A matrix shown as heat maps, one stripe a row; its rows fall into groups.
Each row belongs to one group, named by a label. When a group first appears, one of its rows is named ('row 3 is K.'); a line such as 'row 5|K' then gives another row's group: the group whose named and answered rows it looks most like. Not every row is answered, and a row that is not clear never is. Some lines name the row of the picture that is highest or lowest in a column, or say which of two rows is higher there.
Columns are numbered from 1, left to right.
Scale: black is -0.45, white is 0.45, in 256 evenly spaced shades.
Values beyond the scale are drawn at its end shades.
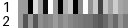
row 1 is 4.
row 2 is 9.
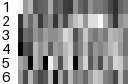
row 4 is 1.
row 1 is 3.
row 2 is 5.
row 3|1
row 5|4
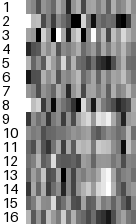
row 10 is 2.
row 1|4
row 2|3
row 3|4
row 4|1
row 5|9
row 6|1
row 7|4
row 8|3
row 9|5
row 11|5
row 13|5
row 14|5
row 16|9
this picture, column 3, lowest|3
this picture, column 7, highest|3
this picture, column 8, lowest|13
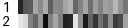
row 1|1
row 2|3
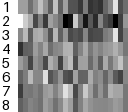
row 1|9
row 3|9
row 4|1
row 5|4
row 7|1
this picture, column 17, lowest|1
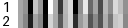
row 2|4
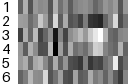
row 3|5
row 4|5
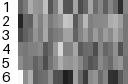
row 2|1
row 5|2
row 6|3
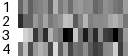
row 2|1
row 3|3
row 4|9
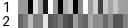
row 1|4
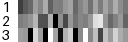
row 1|1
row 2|5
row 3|4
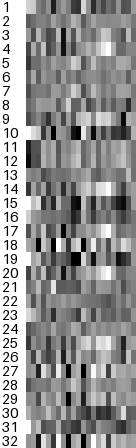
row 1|3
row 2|1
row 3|5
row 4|5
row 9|5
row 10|3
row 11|1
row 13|2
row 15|3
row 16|3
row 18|4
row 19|3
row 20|5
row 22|9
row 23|3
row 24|1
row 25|5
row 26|5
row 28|1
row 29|4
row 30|9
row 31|3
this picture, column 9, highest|8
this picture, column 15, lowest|30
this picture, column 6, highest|21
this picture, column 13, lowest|30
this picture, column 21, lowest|8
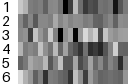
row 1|3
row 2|9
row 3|4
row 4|9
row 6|3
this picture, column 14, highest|3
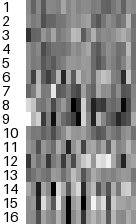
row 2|2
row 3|1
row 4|2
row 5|2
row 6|5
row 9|3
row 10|2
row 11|4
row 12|5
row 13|1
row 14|4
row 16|4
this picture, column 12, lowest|15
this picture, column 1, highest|9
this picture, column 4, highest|15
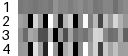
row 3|5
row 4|4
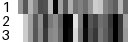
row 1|5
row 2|3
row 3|3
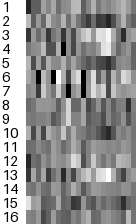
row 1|1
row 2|9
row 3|5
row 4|5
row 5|9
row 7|4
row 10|9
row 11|1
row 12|1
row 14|1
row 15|3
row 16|2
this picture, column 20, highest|6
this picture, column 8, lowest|4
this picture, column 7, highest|6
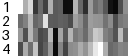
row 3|5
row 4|5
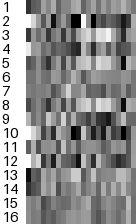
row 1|1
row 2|3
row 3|5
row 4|3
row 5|5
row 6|1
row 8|5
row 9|9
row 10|3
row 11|9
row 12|3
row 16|2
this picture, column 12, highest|2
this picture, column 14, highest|13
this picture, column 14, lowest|2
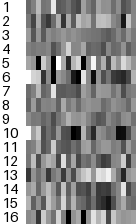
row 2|5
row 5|4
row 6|3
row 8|9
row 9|2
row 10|3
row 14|9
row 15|9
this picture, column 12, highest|6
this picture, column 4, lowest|6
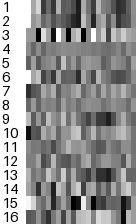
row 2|3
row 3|4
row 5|9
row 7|1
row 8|9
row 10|1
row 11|2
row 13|9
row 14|4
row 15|3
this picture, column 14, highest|3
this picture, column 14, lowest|15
